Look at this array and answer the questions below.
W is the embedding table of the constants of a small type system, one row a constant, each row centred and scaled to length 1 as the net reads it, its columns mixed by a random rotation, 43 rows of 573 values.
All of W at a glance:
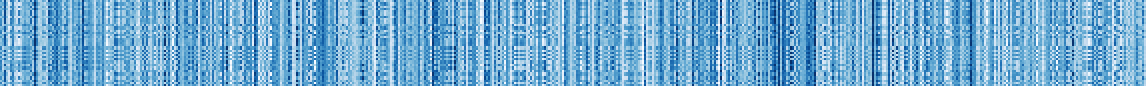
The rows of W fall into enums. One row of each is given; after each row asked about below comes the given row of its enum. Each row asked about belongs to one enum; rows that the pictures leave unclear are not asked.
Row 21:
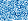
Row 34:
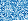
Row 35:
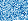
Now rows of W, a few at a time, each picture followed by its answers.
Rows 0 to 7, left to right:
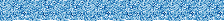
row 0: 35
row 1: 21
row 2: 21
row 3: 35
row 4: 21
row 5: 35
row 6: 35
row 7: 35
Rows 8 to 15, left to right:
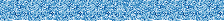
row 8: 21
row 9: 35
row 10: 35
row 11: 35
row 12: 34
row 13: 21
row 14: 21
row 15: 35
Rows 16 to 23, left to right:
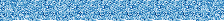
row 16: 34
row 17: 21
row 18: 35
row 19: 21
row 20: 21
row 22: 21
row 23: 34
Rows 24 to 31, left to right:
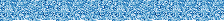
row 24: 34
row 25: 21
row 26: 34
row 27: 21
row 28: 34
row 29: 21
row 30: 34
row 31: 34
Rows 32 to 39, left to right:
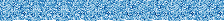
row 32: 35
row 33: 34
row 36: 21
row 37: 21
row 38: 35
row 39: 35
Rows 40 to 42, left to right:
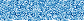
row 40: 21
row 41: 34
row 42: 21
